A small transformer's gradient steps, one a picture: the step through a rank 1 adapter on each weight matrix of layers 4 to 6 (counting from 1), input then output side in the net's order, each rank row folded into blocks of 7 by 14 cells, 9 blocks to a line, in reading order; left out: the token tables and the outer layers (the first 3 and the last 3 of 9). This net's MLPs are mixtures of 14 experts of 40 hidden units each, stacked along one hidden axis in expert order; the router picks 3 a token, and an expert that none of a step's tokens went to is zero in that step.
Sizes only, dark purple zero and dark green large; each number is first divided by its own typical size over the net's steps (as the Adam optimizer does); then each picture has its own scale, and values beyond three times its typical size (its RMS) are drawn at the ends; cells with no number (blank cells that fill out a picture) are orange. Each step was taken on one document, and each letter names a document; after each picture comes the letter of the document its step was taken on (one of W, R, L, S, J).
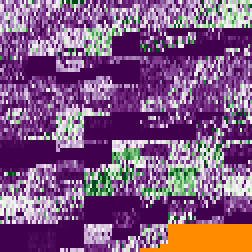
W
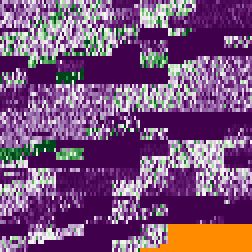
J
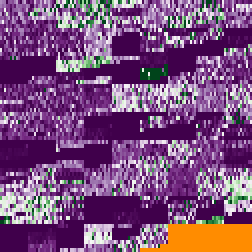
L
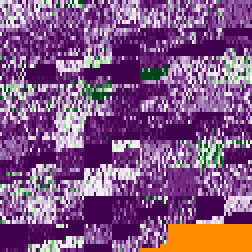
L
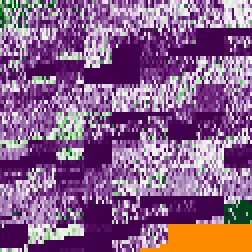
J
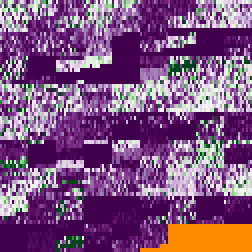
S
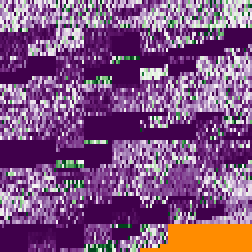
L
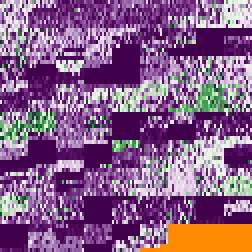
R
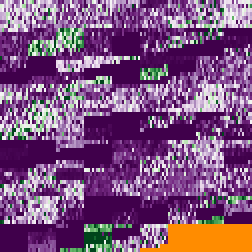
L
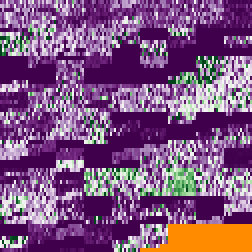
R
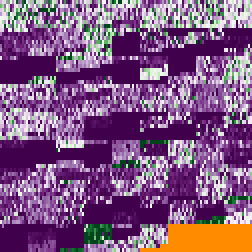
W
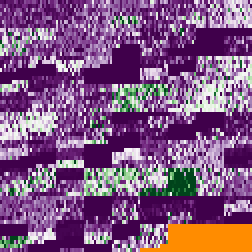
R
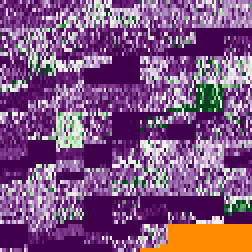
R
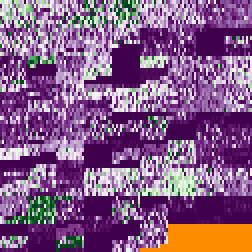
R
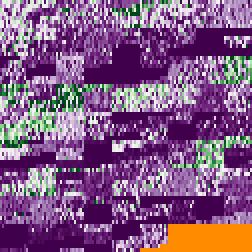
J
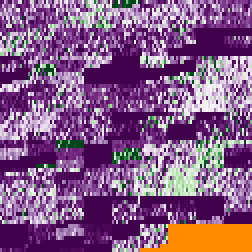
R
